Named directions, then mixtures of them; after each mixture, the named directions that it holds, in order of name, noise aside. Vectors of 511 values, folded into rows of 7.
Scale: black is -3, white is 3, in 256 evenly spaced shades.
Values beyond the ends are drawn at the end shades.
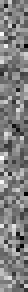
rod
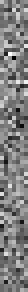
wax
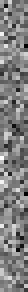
rod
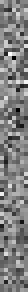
wax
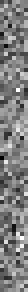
rod, wax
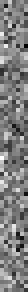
rod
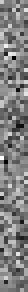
rod, wax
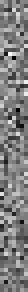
wax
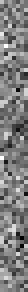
rod, wax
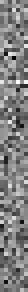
wax
